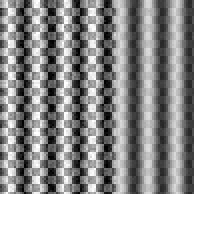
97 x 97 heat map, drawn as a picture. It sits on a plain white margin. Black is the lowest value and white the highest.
Average level on the scale: 50%. Slope: none. Seam: vertical, 60% of the way across, the right part calmer. Stripes: upright, repeating 7 times.
